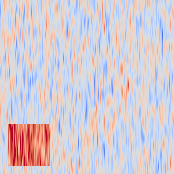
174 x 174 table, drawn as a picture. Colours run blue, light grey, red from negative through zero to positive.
An odd patch, higher than its surroundings, sits in the bottom left. The halves do not mirror each other. The bottom left is the ninth with the highest average. On average the colour sits 50% of the way up the scale.
